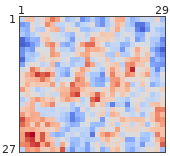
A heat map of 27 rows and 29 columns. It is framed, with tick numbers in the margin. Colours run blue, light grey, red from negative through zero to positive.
The field is mottled with small blotches. The bottom left is the ninth with the highest average. The halves do not mirror each other.
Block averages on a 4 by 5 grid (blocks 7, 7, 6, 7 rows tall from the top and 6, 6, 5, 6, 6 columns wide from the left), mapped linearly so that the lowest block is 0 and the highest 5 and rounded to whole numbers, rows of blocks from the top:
12210
32231
32322
51122
